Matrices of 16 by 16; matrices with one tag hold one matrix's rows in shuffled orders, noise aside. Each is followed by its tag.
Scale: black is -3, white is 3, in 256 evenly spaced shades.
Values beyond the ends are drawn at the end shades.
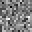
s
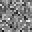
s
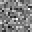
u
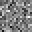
s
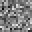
u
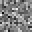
u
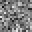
u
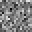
s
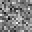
u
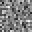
s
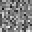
s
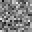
u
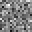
s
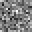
u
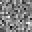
s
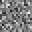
s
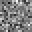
u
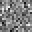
s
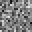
s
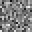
s
